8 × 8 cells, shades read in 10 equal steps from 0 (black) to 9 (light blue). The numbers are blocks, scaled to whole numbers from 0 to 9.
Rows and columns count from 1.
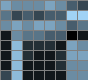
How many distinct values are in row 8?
4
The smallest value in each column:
1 3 1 1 1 1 0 1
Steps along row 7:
up down same same up up same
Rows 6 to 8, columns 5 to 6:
1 2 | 1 2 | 1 1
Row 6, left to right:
1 8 2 1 1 2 7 7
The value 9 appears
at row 2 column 7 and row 2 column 8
